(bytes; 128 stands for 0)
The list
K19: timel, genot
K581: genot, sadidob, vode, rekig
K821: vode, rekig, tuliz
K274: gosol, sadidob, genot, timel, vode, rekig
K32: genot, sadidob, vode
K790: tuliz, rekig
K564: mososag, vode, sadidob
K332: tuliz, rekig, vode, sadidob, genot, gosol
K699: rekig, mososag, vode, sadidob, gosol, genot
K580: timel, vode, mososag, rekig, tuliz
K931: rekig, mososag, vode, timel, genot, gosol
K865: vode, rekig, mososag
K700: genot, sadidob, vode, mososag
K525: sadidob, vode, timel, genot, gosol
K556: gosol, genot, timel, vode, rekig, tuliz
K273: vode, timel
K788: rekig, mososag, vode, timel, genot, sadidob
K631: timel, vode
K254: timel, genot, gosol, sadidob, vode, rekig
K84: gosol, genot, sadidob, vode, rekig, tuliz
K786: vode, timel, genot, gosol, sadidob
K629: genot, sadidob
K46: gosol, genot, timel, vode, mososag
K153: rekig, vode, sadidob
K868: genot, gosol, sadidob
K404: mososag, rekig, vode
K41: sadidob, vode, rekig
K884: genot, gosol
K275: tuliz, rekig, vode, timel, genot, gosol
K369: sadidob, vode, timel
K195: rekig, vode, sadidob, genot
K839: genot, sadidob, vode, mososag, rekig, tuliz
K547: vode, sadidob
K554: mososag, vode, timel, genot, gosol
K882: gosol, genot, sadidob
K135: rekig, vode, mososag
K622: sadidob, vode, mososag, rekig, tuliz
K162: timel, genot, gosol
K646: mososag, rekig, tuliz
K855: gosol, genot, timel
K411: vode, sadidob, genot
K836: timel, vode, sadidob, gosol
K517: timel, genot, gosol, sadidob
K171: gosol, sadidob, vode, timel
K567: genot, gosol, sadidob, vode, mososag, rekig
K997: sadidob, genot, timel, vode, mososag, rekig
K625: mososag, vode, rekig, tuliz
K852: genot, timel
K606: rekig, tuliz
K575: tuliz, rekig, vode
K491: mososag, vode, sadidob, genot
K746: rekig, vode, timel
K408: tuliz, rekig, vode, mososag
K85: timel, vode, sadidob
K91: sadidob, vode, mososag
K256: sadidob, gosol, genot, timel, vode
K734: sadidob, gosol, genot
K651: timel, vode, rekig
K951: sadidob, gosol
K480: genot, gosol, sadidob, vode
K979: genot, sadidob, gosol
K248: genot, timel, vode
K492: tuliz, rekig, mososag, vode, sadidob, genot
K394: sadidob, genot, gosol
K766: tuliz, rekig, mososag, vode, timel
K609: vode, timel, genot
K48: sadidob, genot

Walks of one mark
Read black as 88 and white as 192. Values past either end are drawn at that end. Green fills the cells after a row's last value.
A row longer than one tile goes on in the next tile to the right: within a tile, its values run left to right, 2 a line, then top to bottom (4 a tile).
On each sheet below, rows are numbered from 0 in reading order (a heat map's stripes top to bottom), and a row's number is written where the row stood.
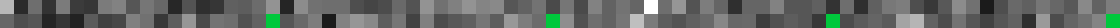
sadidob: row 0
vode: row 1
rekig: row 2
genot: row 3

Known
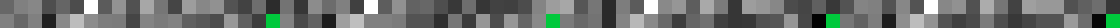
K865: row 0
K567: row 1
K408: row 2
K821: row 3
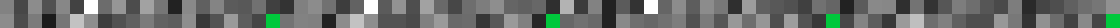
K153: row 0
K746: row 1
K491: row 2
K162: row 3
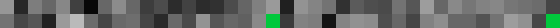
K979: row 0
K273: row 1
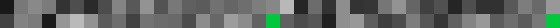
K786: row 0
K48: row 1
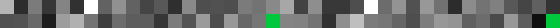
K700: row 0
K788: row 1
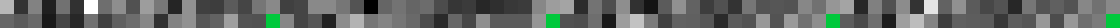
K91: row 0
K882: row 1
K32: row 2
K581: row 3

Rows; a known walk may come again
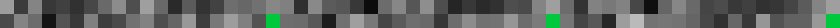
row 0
K369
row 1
K256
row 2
K868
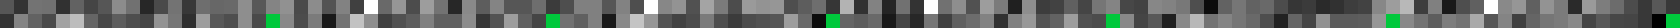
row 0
K852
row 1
K153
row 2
K821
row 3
K91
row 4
K882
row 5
K646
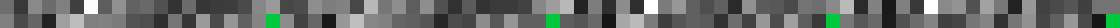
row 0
K567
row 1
K84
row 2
K839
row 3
K622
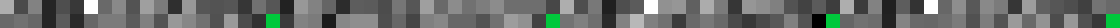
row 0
K564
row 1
K273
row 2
K766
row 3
K491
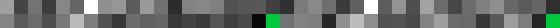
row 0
K606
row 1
K746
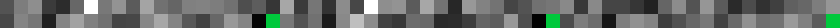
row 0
K580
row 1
K332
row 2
K525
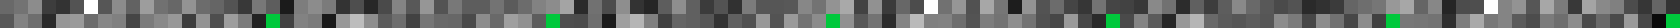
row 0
K554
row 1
K786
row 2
K32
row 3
K699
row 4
K517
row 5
K625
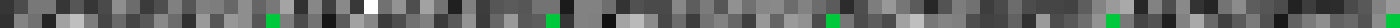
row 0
K248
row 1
K41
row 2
K609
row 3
K884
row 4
K394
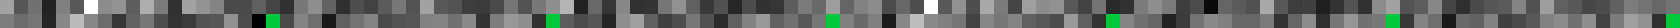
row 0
K408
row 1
K836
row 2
K48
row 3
K865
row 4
K171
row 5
K85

